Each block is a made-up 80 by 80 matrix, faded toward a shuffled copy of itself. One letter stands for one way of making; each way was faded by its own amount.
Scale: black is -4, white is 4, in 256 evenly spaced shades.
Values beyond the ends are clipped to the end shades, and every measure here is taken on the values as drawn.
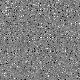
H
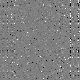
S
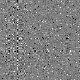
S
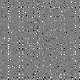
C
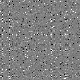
S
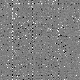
S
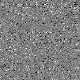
H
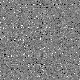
H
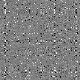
S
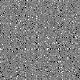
S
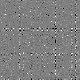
C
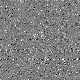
H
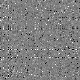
S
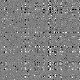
C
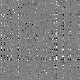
C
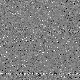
H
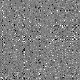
S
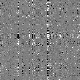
C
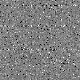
H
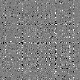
C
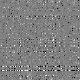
C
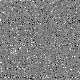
H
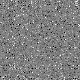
H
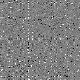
S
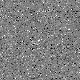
H
